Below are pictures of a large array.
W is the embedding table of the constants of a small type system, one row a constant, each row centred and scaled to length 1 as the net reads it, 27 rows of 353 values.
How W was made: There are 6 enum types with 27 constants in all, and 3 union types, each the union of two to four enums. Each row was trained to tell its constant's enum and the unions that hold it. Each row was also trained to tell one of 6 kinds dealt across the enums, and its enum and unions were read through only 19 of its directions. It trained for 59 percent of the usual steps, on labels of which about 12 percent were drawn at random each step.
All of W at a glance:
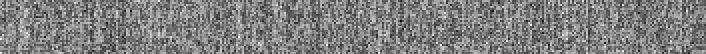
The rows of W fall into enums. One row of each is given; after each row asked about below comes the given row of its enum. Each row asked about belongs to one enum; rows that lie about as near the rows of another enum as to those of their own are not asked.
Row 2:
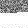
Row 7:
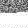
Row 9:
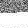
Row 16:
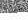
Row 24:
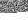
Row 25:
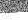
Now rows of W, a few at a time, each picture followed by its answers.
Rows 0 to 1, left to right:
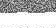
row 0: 24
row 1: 9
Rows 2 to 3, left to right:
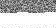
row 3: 9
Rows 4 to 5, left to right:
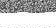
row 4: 16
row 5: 7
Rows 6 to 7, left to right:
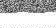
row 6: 7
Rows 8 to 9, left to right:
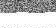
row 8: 7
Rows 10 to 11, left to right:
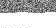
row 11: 9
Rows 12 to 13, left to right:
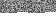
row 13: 9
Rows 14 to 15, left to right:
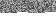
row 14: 24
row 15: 16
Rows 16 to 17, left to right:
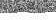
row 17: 16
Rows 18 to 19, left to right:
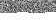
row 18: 7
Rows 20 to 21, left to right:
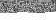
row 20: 2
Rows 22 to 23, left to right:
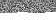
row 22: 25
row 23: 24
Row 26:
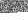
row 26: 25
